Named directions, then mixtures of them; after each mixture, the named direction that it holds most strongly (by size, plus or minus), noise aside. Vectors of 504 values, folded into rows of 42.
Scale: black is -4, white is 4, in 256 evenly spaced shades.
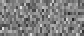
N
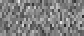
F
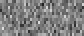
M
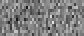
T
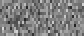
T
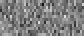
M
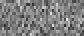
F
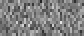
F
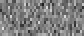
M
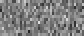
M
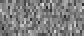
M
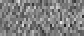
F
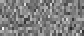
N
